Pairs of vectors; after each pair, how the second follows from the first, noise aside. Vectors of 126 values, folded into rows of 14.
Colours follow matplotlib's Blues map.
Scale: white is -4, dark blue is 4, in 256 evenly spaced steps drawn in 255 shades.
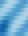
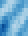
copied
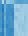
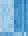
reversed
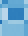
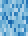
shuffled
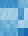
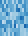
shuffled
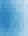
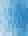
reversed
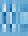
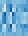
copied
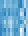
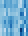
negated
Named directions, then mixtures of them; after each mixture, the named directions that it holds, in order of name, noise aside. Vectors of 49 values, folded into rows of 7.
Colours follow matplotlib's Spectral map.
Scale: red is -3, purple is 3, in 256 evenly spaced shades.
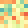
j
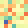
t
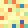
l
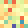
l, t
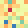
l, t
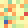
t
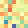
l, t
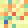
t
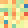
j, t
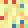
j, l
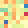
j, t
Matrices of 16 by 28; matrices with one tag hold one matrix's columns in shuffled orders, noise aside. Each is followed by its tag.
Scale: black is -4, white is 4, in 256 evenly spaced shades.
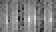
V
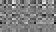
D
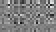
D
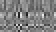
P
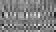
P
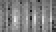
V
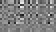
D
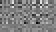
D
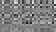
D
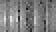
V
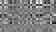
D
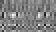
P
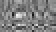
P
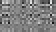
D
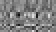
P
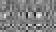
P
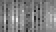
V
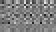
D
